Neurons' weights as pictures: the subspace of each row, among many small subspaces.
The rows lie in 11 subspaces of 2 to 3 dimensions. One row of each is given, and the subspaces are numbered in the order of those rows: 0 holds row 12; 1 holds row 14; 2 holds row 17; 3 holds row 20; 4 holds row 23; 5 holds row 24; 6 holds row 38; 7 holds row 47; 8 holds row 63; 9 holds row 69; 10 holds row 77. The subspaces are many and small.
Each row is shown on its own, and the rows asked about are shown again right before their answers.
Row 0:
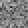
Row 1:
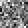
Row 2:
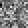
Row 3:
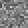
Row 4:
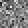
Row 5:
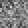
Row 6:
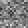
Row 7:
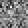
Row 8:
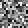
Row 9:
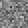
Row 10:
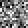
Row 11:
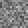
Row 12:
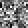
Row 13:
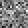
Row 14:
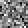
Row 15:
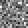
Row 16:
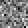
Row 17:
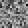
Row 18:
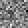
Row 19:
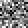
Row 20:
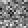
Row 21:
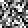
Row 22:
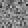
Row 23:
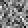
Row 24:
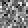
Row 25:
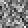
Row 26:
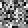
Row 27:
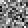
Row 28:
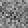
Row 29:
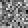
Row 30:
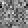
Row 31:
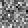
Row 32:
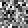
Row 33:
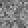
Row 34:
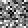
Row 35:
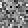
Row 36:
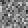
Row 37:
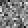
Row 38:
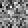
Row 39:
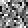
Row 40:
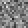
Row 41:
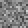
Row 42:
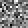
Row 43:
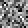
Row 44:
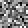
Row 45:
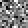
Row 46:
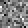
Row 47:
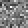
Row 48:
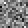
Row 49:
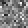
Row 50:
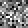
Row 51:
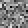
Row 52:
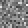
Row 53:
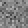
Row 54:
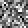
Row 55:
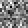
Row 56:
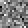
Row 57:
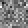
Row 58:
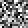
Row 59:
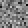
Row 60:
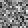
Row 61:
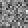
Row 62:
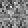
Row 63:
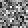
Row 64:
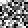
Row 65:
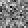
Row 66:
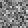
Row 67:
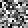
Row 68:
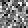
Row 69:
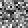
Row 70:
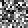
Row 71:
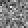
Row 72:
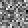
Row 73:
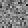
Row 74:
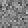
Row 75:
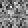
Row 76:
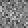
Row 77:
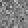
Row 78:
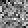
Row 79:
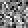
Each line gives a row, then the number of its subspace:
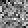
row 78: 2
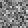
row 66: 8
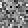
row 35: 1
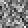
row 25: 4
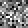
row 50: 10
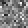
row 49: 0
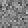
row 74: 6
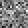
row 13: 9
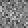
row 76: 10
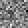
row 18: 3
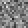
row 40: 10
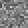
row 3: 7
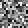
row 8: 1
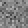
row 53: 10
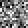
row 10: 5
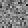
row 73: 2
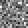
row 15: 2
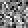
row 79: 10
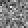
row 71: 7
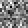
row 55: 6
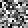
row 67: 1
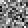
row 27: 7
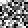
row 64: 9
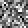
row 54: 4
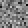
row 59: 2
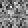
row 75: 6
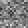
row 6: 3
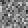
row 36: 9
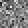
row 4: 10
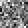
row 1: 5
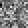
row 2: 0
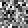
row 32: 5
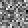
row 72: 3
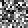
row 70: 9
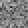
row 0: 7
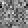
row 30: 0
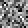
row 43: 4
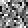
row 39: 5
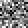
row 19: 9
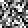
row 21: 4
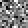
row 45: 10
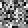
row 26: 0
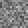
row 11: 8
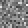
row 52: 2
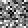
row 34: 3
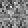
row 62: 6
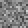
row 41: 8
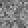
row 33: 0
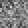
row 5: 6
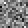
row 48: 7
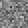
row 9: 8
